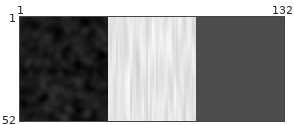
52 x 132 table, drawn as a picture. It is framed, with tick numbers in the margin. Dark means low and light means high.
It is made of 1 by 3 panels. Panel 1,1: very low, blotchy, faint in contrast. Panel 1,2: very high, streaked downward, faint in contrast. Panel 1,3: low, flat.
